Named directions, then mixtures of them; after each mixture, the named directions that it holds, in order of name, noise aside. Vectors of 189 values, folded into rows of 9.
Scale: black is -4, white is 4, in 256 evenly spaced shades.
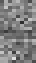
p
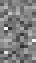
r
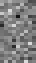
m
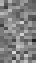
m, p, r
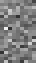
m, r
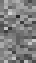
m, p, r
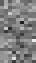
p, r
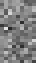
m, p, r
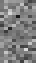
m, p, r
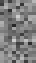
m, p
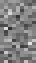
m, r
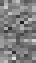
p, r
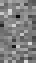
m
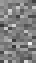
m, r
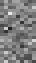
m, p, r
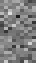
m, p, r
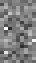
r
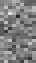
m, p, r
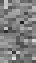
p, r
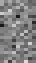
m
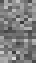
p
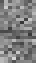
p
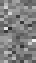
m, p, r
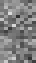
m, p, r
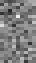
m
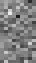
m, p, r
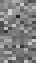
m, p, r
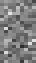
m, r
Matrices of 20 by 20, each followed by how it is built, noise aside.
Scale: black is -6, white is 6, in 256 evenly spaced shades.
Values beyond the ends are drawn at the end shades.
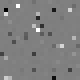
sparse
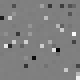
sparse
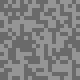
noise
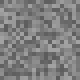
noise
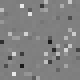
sparse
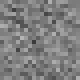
noise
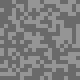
noise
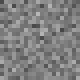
noise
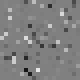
sparse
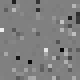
sparse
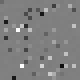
sparse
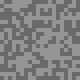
noise
